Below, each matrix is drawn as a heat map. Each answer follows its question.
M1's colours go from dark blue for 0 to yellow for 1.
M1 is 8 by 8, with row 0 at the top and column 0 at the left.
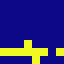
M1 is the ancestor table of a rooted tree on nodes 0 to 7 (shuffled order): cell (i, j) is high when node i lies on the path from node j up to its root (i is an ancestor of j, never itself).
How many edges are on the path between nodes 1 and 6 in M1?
1
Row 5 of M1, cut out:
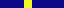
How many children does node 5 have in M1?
1
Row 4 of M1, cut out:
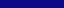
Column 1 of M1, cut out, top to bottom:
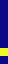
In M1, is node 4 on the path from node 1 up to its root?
no
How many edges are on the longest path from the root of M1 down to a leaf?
2
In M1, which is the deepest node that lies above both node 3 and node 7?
6
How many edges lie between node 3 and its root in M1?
2
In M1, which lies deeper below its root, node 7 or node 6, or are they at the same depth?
node 7
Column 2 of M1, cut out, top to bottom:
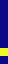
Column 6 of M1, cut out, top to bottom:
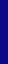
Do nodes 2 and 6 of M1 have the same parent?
no
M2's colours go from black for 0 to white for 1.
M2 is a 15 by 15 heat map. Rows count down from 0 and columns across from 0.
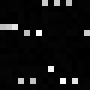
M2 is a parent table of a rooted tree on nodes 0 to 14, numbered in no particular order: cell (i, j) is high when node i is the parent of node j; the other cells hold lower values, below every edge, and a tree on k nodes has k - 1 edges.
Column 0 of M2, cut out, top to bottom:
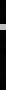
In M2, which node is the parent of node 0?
4
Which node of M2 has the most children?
13
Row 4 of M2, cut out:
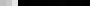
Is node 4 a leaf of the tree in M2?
no
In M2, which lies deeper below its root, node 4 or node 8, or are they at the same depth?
node 8
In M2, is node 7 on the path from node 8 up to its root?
no
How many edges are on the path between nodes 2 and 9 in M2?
3
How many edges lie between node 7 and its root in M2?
4
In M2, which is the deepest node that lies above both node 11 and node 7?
0
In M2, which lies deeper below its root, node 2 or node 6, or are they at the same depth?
node 2
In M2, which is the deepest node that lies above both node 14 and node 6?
5
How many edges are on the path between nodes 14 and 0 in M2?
3
